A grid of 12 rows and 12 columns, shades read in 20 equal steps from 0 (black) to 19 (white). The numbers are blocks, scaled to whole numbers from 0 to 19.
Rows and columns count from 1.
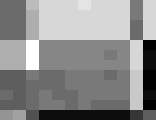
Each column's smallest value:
7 7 6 1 1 1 1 1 1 1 4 0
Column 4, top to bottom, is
16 16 16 16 10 10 10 8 8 9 9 1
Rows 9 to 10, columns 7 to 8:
9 9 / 9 9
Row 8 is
7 7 9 8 8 9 9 9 8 9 15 0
